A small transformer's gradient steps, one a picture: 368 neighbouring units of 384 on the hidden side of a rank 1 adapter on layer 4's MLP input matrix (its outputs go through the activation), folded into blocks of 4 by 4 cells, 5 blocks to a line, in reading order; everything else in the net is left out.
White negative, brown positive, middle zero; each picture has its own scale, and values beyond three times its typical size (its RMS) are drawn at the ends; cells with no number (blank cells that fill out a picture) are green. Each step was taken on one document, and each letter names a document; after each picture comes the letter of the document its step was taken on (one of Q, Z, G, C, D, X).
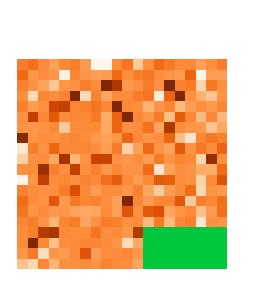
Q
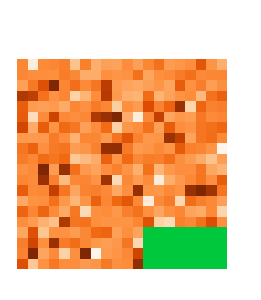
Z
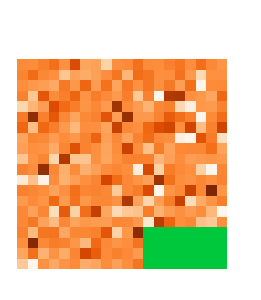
Q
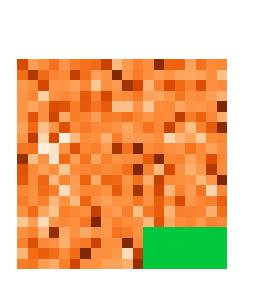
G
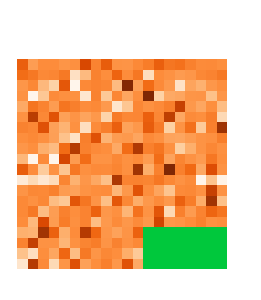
G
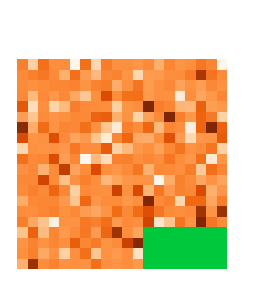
Z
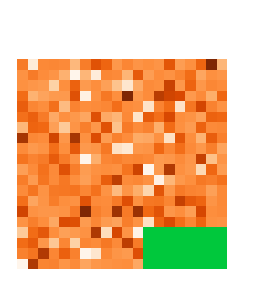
Z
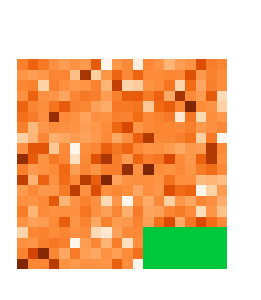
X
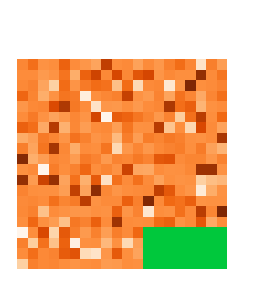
X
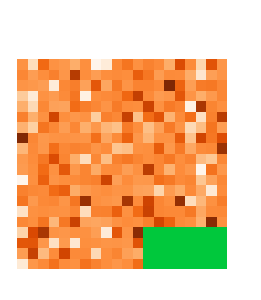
Z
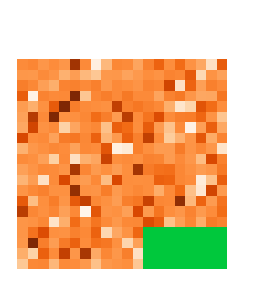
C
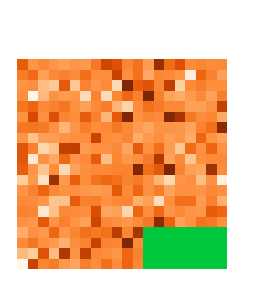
G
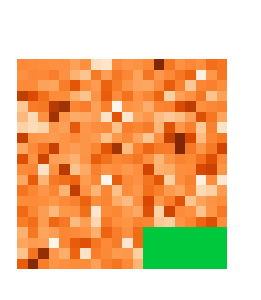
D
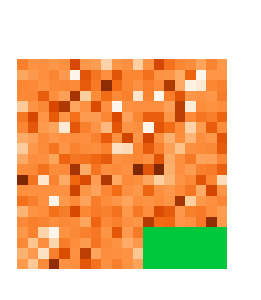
Q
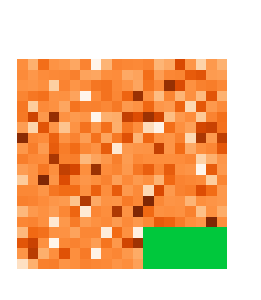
Z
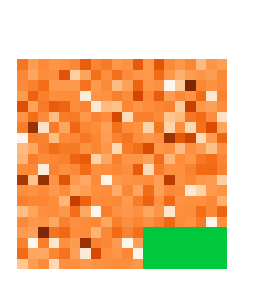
D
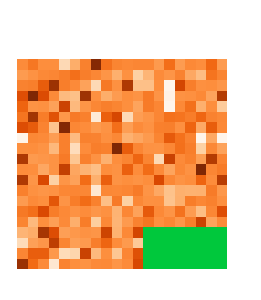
X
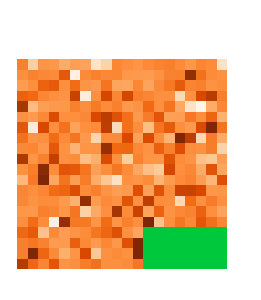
Z
